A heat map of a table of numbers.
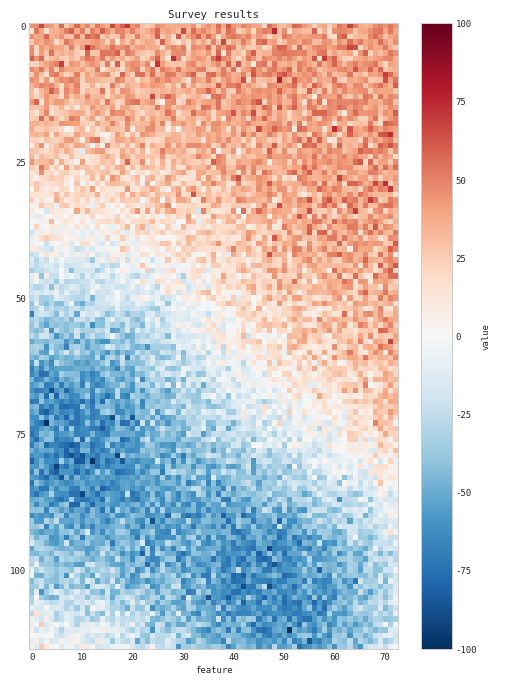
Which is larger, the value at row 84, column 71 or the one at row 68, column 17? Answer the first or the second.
the first
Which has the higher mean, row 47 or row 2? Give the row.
2
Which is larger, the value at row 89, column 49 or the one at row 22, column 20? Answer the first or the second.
the second
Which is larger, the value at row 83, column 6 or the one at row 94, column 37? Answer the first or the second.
the second
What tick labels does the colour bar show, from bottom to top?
-100, -75, -50, -25, 0, 25, 50, 75, 100
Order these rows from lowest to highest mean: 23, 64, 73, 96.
96, 73, 64, 23
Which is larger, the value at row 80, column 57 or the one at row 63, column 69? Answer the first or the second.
the second
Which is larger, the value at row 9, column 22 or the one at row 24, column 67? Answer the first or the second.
the first
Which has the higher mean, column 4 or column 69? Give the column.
69
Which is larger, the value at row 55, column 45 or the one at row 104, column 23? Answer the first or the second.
the first
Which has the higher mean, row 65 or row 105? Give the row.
65
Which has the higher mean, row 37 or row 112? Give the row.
37
